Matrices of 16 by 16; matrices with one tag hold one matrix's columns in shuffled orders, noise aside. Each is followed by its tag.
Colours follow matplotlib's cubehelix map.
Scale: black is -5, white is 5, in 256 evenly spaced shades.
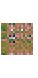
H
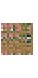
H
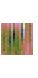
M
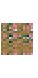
H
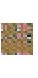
H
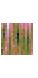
M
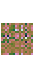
H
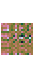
H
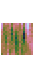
M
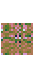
H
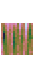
M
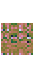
H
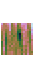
M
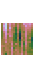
M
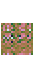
H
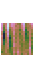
M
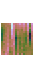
M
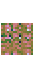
H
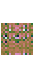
H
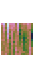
M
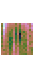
M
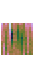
M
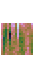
M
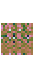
H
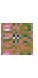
H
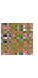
H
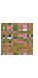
H
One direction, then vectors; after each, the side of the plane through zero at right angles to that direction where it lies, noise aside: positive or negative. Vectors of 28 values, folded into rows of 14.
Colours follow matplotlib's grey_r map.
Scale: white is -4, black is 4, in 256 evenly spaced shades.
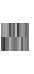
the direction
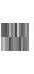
negative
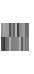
positive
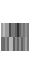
positive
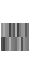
positive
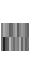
positive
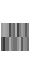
positive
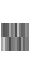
negative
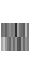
negative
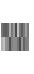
negative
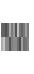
negative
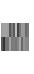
positive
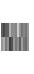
negative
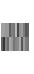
positive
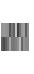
positive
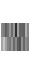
negative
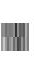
negative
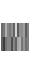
positive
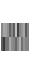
positive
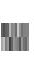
negative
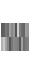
negative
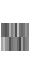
negative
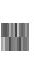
negative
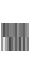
negative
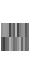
positive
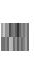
positive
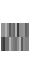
positive
